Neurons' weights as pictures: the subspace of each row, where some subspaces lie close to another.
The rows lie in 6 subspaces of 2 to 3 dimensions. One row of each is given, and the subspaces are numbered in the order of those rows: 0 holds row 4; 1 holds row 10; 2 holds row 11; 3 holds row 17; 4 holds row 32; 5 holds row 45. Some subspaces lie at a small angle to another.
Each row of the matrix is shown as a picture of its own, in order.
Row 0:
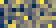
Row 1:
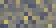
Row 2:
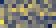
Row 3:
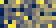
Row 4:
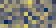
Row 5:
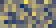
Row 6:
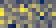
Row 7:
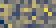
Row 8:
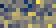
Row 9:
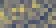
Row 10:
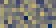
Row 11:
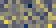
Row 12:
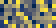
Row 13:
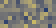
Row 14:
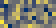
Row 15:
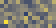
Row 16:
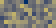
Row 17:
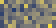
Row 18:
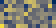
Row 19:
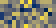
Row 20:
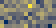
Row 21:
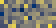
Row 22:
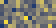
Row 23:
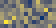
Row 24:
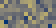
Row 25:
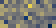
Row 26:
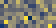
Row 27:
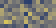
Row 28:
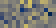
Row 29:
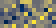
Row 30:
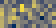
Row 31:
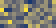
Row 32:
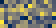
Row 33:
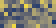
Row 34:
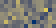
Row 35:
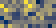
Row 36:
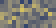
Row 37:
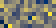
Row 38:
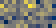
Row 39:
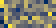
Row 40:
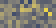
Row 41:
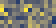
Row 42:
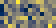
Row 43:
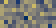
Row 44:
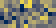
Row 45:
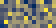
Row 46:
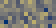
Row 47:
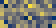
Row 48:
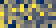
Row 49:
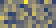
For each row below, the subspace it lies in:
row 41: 0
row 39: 4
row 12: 5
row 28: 4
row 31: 0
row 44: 4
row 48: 3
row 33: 0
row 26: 3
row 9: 5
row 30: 5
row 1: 3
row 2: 4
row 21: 3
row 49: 5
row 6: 0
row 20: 4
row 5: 5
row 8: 4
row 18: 0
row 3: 1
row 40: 2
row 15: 0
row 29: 5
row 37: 4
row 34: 5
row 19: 2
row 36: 2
